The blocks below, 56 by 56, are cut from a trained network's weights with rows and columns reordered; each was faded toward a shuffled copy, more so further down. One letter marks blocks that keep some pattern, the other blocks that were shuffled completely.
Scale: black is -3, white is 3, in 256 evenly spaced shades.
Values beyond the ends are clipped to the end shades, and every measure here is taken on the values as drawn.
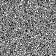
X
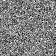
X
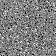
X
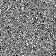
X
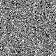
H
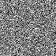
H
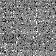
H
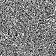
X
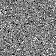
X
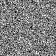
X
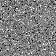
X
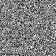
H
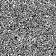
H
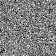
X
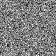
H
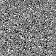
H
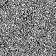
X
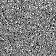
X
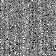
H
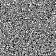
H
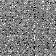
H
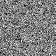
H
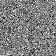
X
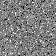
X
